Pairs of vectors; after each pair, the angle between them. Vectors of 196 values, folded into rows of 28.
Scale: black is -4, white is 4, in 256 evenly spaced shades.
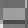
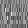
orthogonal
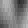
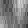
nearly opposite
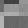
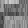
nearly opposite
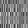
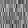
partly opposed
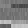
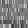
partly opposed
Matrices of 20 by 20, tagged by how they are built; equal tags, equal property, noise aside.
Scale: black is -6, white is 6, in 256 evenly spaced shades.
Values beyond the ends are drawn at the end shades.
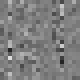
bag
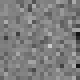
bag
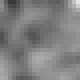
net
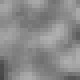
net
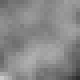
net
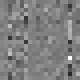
bag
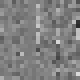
bag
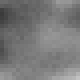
net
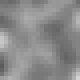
net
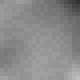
net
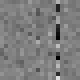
bag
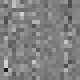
bag
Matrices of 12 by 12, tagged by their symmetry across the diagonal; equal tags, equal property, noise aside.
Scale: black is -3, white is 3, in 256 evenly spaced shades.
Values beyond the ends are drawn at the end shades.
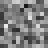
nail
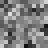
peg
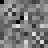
peg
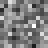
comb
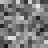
comb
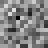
peg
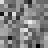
comb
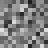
nail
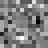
nail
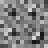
peg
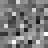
comb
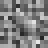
nail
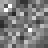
peg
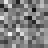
nail
